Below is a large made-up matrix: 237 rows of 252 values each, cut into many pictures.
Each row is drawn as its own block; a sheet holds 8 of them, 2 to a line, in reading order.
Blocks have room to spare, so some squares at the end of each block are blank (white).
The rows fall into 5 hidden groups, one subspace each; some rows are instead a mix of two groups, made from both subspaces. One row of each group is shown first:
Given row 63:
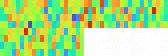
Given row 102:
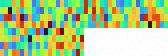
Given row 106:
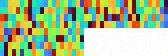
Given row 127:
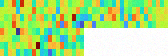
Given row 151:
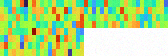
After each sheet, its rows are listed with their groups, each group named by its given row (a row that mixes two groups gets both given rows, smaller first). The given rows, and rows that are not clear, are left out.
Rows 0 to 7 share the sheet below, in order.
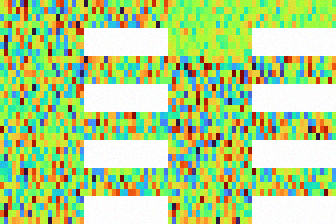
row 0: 151
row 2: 151
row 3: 102 and 106
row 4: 106
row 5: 102
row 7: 151
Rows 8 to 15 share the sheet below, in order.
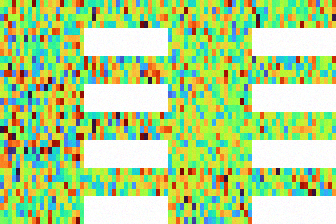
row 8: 127
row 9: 63
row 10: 102
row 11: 63
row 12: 127
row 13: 127
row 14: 106
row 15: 127
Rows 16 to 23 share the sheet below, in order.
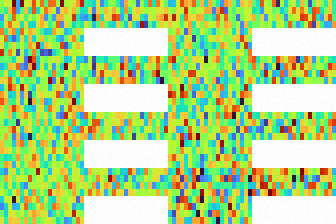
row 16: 127
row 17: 127
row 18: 102 and 151
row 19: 63
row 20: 63
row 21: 63
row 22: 63
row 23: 106 and 151
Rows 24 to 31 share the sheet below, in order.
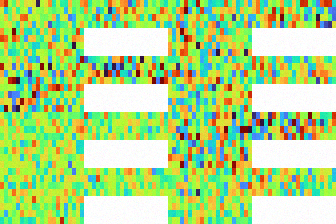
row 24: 63
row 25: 102 and 106
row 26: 106
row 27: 102
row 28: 151
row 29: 63
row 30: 106
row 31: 63
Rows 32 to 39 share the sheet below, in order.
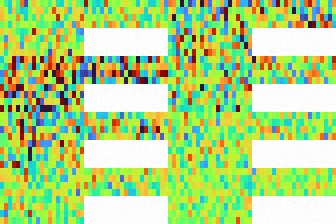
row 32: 151
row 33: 127
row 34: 127
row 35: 151
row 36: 102
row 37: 106
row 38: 151
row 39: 151
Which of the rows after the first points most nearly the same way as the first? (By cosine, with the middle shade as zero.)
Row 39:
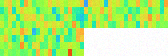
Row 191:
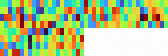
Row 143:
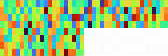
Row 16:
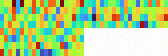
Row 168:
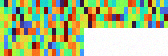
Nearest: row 16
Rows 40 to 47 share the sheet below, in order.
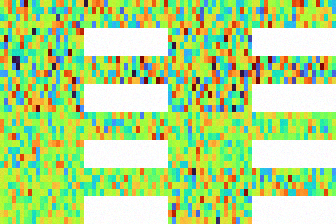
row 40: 151
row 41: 106
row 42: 106 and 127
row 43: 63
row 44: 106
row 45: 102
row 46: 63
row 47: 151
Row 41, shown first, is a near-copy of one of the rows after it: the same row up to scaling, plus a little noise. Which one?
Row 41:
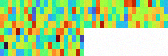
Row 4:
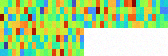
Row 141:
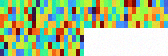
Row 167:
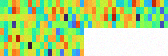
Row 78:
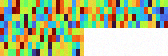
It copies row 141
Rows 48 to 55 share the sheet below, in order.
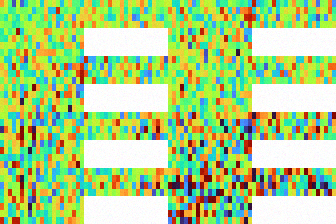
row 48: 127
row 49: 151
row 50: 151
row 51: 63
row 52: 102 and 106
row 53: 151
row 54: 102
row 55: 102
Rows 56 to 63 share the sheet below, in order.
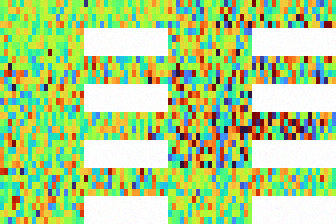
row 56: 151
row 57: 151
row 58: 102
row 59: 102
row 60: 102
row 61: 63
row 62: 63 and 127
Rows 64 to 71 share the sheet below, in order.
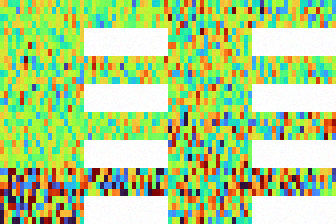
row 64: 106
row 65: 106 and 151
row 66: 151
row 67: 102
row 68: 63
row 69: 106
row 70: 102
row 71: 63
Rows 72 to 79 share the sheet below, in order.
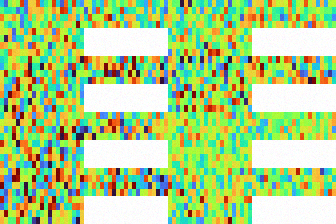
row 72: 63 and 151
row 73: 127
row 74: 106
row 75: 127
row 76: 127
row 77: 63
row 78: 106
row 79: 106
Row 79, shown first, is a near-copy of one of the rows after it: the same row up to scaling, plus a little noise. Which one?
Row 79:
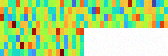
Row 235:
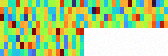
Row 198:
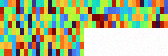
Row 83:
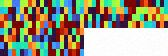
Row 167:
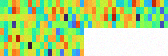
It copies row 235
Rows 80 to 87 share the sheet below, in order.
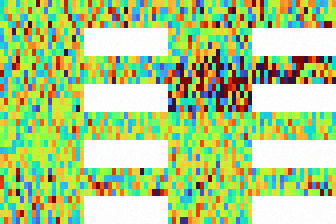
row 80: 63
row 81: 151
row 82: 106
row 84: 63 and 106
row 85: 151
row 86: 106
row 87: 102 and 106
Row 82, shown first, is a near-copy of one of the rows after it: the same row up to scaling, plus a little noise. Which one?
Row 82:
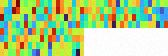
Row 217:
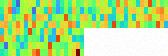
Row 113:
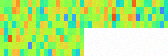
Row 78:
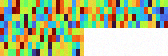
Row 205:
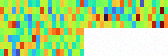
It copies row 78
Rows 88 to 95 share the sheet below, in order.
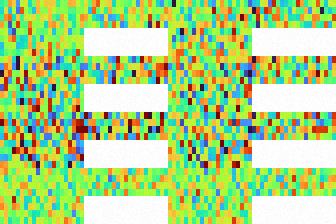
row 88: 102 and 106
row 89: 63
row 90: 106
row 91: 151
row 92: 151
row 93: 63 and 151
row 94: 63
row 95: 63
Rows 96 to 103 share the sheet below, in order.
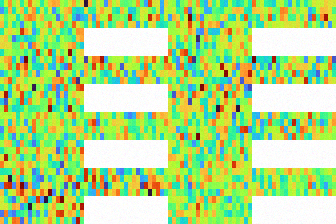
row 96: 151
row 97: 102
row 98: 151
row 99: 151
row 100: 106
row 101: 63
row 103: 102
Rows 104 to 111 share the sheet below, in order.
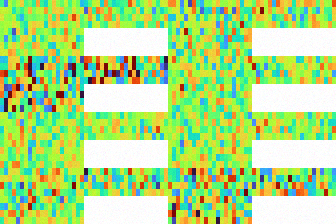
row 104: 63
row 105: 127 and 151
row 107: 63
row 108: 102
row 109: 63
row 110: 63 and 102
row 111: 151
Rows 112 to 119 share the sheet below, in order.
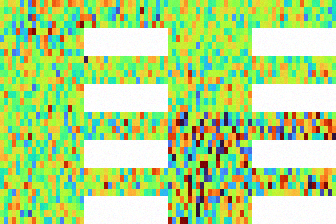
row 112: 102 and 127
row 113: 106
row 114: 151
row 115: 102
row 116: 63
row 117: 106
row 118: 106
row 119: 102
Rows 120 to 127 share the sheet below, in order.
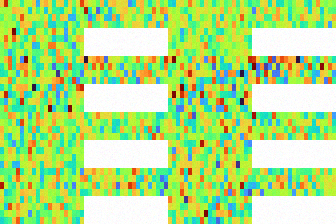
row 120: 63
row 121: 63 and 127
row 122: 151
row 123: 63
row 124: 102
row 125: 151
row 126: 106 and 127
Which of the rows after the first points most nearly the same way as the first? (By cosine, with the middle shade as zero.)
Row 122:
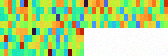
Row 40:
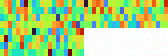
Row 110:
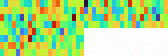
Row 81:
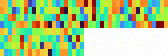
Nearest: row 40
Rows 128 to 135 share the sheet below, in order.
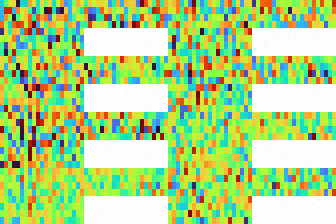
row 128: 63 and 106
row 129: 151
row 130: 63 and 102
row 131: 102
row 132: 102
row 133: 127
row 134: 102
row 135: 106
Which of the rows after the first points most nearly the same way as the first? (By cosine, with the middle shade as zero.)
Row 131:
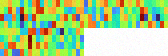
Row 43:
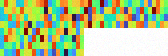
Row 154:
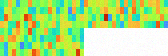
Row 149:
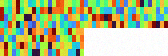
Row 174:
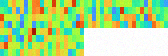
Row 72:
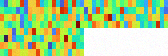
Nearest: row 174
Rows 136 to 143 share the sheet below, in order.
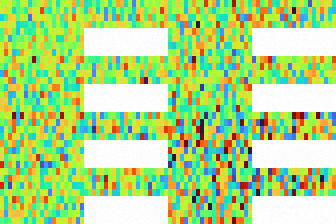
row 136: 106
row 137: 63
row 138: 127
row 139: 151
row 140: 127
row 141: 106
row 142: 102 and 106
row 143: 63
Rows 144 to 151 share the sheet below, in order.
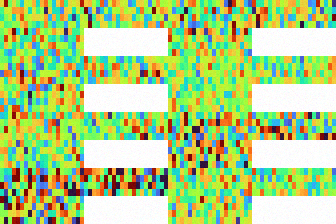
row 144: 63
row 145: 63
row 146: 102
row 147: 106
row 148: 127
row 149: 106
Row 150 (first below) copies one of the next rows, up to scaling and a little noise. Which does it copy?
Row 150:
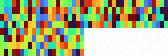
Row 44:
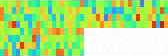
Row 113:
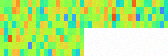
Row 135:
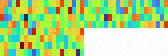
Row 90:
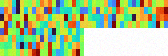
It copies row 113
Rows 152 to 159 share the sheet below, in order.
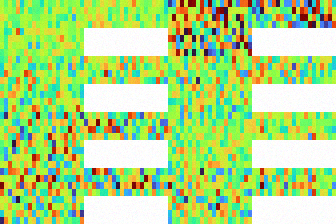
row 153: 127
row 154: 106
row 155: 63
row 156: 63
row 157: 127
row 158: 102 and 127
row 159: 127
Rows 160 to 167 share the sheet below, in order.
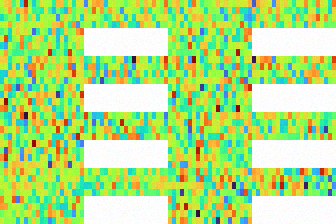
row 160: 151
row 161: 151
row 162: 106
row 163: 151
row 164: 151
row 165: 102
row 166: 63 and 127
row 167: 106
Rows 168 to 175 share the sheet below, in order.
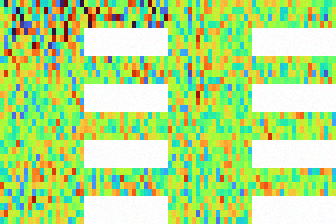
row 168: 63
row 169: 102
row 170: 127
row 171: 102
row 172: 127
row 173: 106
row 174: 102 and 151
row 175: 106
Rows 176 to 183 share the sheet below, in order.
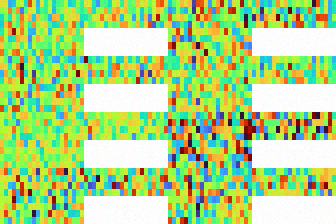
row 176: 102
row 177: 151
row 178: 102 and 151
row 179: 151
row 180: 63
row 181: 151
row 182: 63
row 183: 102
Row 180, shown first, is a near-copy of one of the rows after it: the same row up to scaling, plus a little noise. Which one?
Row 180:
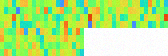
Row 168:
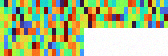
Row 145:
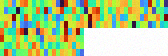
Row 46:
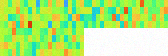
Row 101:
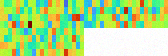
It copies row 145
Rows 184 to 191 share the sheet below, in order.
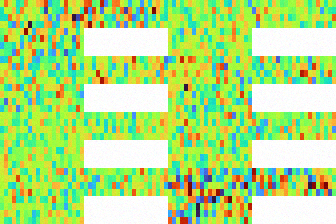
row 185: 63
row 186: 106
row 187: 127
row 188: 106
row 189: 63
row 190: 63
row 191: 102
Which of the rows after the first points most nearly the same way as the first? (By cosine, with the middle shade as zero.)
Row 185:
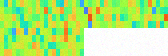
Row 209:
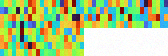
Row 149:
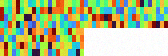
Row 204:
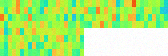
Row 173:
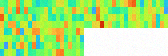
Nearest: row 209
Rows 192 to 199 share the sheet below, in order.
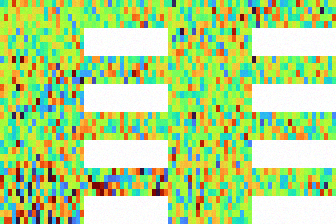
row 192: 127
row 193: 63
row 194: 127
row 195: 151
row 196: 127
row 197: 151
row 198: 106
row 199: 102
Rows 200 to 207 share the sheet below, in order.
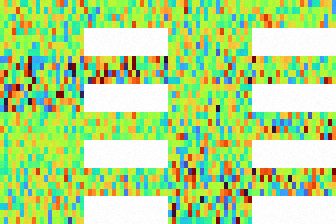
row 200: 63
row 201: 106
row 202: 106
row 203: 151
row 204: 106
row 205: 106
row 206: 63 and 151
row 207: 151
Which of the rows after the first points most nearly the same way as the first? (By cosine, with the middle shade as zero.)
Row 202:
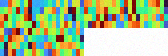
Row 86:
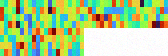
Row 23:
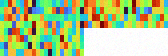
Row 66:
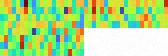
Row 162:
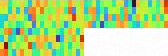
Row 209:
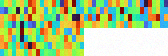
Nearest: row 23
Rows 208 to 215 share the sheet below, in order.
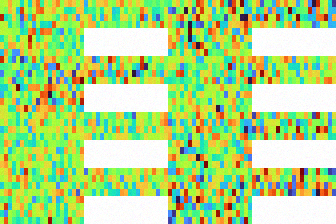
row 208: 102
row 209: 63 and 151
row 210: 127
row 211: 106 and 151
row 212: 106
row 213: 151
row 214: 151
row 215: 102 and 106
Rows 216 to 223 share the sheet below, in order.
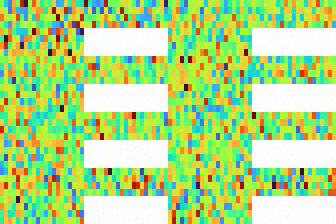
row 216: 151
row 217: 106
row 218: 106
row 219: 127
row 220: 106
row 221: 151
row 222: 127
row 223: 106
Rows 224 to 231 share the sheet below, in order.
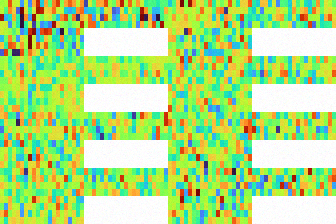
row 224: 102
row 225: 127
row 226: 102
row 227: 127
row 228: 106
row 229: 151
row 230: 151
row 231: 63
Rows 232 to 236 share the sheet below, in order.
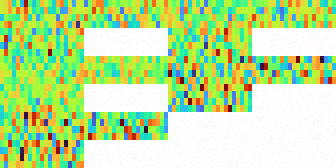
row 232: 151
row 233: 106 and 127
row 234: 127
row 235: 106
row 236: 63 and 151
